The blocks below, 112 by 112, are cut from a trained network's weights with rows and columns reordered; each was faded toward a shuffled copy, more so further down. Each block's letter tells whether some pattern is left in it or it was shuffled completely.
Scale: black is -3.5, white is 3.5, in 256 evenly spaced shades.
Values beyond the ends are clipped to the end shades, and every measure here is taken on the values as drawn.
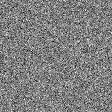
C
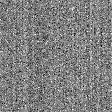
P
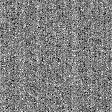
P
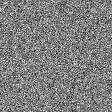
P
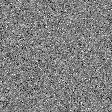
C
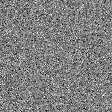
C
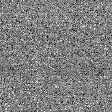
P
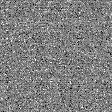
P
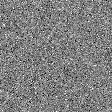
C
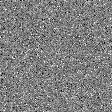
C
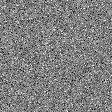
C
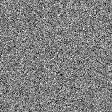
P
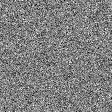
C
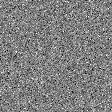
C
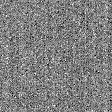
P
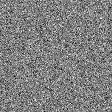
C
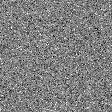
C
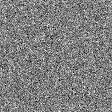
C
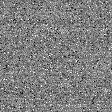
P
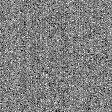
P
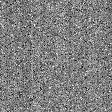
P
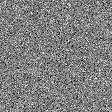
C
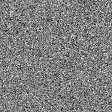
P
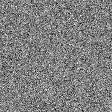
P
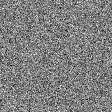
C
